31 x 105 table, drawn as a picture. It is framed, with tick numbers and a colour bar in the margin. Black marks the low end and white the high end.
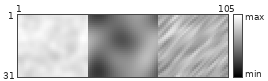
The table splits into one row of 3 panels. Panel 1,1: very high, blotchy, faint in contrast. Panel 1,2: middling, smooth, strong in contrast. Panel 1,3: high, slanting up to the right.
